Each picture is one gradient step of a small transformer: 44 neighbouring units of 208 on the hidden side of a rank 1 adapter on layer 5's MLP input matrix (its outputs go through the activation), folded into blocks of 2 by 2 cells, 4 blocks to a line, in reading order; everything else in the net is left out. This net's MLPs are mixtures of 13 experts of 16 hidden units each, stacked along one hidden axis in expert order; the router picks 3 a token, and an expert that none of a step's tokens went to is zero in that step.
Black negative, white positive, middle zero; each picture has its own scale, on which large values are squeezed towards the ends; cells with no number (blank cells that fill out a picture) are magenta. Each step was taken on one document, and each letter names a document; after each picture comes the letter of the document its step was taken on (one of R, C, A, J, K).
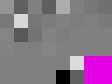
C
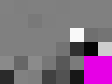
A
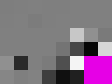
A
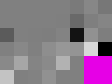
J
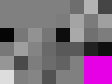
J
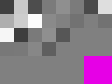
C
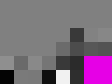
J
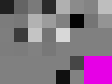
C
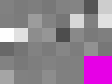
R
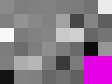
A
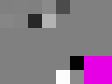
C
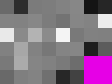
R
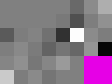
J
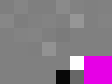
C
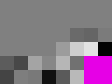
J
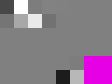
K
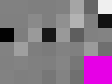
R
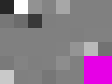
K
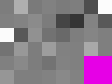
R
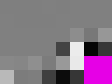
A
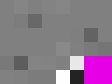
C
